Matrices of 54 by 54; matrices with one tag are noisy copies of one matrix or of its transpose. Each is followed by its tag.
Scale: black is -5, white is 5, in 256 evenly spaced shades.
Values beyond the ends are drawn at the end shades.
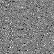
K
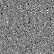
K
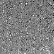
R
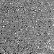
R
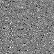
K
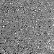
R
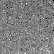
R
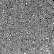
R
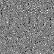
K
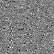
K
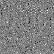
K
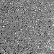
R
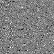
K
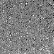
R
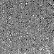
R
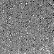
R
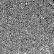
R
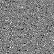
K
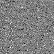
K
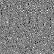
K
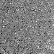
R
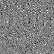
K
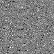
K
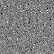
K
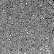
R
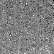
R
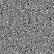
K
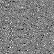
K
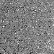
R
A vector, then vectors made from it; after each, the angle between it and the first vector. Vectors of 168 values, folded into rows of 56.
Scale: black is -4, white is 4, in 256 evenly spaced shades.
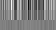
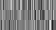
partly aligned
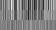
nearly parallel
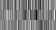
partly aligned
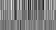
nearly parallel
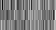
partly opposed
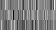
orthogonal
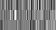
partly opposed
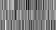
partly aligned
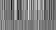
nearly opposite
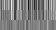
nearly parallel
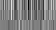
nearly parallel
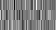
orthogonal
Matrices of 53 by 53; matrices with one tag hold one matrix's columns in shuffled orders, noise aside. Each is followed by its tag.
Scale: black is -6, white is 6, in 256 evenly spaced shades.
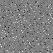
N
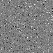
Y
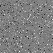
N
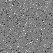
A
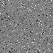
A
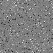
A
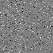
Y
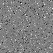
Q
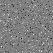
N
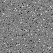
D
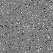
Y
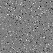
Q
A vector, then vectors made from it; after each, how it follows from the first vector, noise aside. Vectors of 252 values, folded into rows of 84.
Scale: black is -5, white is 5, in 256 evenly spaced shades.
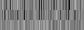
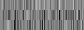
reversed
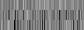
reversed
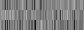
wrapped around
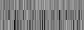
reversed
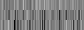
reversed
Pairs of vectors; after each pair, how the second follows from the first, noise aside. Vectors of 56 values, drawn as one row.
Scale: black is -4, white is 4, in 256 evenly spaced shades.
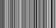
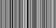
wrapped around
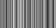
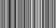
wrapped around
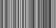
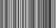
copied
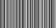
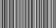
wrapped around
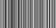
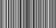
wrapped around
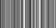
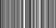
copied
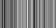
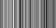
wrapped around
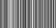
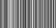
copied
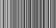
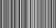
wrapped around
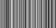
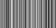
copied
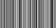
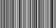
copied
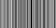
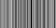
copied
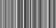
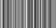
wrapped around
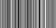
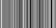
wrapped around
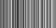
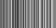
copied
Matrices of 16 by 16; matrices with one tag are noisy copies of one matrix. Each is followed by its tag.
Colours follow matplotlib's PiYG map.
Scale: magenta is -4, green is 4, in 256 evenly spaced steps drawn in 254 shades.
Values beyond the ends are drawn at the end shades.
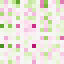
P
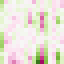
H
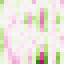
H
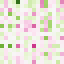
P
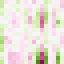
H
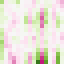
H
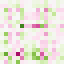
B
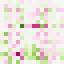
B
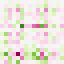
B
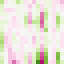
H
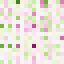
P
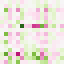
B
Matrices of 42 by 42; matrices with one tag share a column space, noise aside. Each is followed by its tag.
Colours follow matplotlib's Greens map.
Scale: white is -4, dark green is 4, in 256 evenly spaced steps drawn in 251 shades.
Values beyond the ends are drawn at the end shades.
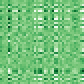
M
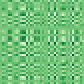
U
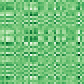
U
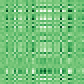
M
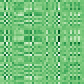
U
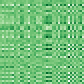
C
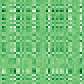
M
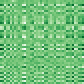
C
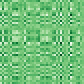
U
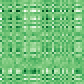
M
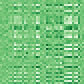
C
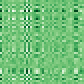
M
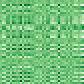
C
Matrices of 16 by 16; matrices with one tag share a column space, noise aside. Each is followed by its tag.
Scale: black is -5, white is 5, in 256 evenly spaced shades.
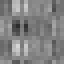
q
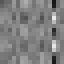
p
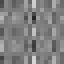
p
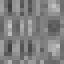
q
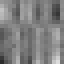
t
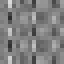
p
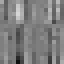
t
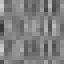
q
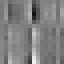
t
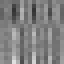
t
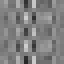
p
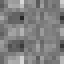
p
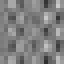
p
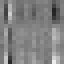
t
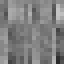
t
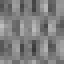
q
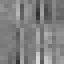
t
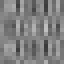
q
